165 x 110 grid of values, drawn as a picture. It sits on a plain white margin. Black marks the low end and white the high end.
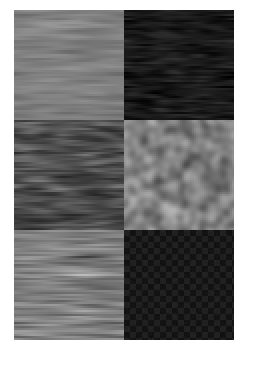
The table splits into 3 rows of 2 panels. Panel 1,1: middling, streaked across, faint in contrast. Panel 1,2: very low, streaked across, faint in contrast. Panel 2,1: low, streaked across. Panel 2,2: middling, blotchy. Panel 3,1: middling, streaked across. Panel 3,2: very low, checkered, faint in contrast.
